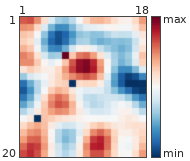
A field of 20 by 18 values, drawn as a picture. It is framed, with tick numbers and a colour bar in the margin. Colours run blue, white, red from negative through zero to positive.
Ninth with the lowest average: middle right. Lone odd cells: 3, 1 higher and 2 lower than their neighbours. Grain: blotchy. Odd rows or columns: none.
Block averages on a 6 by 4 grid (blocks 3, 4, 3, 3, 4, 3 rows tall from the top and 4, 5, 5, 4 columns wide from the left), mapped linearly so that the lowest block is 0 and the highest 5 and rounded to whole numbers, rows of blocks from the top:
4 1 3 3 | 3 2 3 2 | 2 4 3 0 | 2 4 2 1 | 3 3 3 3 | 5 2 5 3
